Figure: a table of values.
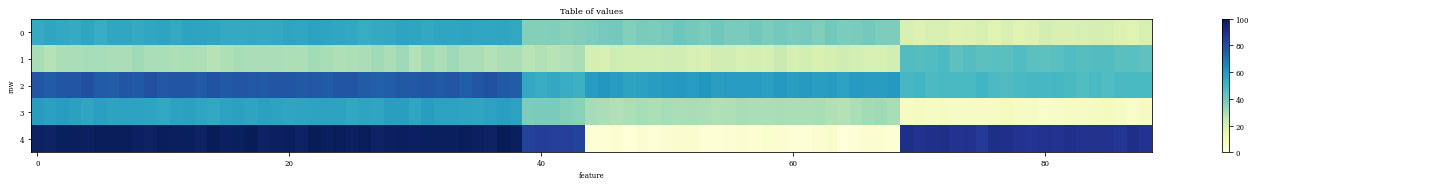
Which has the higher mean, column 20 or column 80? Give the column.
20
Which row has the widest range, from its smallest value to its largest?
4
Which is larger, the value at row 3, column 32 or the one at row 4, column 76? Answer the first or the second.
the second
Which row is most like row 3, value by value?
0
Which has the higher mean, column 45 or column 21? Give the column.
21
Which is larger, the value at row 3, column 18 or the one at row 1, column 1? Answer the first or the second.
the first
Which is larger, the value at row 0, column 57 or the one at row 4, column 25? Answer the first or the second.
the second
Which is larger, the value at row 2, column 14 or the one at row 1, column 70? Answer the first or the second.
the first
